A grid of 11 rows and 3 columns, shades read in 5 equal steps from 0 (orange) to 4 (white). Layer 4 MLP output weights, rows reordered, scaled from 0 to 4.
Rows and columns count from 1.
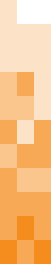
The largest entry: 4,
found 2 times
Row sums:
11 9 9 6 7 5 4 5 3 2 1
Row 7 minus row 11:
2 0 1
